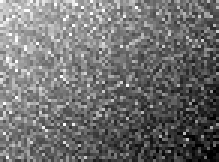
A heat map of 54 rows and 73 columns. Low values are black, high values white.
There are no regular stripes. Fine speckle covers the field. The field climbs toward the top left. The ninth with the lowest average is the bottom right. The top left is the ninth with the highest average.
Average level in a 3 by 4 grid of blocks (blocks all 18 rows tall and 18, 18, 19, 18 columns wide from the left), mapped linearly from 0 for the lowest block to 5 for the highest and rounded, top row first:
5 4 3 2 / 4 3 2 1 / 3 2 1 0
